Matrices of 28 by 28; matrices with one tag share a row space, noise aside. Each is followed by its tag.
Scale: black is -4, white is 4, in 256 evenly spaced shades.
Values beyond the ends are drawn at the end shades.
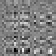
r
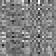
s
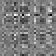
r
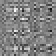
r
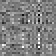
s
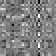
s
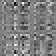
r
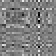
s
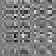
r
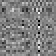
s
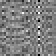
s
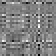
s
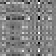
s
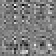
r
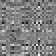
s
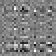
r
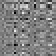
r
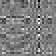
s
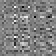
r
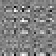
r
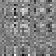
r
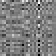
s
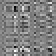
r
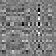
s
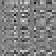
r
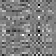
s
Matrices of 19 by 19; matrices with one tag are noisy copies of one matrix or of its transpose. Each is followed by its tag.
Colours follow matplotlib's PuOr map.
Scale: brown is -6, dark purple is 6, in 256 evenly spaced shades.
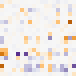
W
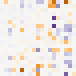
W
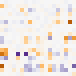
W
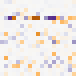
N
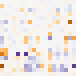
W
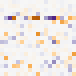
N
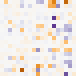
W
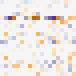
N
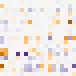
W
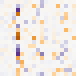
N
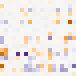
W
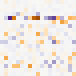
N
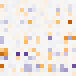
W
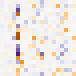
N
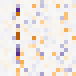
N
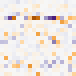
N
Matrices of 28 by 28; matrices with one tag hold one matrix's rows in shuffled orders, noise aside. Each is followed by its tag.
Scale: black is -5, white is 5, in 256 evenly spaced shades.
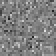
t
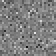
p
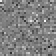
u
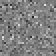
t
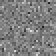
u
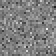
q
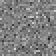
u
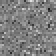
u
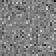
q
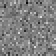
p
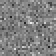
u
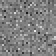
p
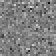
u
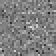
u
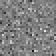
t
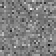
u
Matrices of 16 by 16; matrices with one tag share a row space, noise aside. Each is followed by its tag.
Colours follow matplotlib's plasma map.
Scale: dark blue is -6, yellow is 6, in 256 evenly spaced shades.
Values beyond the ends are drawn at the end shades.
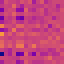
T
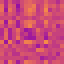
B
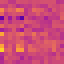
T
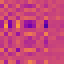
B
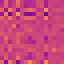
B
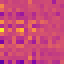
T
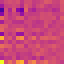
T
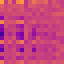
T
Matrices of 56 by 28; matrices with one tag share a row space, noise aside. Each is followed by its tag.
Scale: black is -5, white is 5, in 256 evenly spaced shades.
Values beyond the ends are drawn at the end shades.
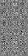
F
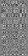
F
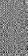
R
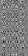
F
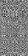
F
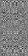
F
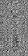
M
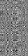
M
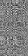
M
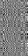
R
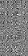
M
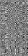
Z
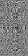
M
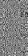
R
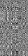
M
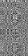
M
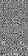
F
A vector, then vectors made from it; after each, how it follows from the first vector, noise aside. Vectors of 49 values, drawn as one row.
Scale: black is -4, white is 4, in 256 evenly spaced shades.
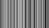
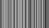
copied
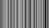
copied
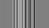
partly zeroed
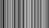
reversed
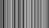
reversed
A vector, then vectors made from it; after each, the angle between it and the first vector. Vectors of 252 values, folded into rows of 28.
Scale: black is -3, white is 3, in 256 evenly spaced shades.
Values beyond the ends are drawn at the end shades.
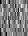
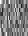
nearly opposite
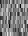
partly aligned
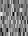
orthogonal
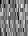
nearly parallel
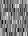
orthogonal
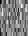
nearly parallel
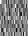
partly opposed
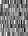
partly opposed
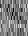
orthogonal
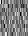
partly opposed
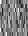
nearly opposite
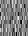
orthogonal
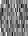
nearly opposite
